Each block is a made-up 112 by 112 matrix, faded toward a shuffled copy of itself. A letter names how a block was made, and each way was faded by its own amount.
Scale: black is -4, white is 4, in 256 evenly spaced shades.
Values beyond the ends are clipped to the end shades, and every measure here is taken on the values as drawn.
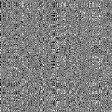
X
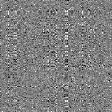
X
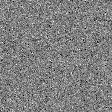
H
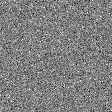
H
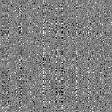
X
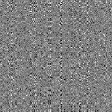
X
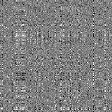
X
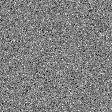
H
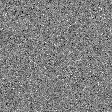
H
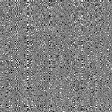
X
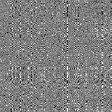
X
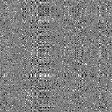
X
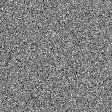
H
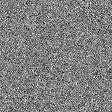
H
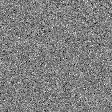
H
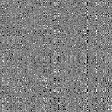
X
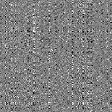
X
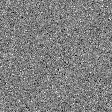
H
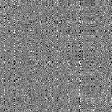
X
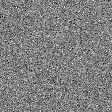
H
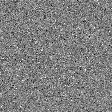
H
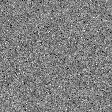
H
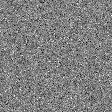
H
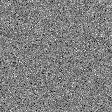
H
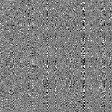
X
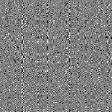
X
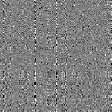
X
